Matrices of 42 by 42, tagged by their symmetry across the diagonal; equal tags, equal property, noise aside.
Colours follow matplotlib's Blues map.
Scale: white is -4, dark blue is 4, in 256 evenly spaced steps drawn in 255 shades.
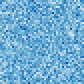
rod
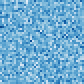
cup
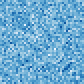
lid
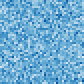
cup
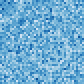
lid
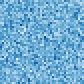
rod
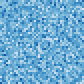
lid
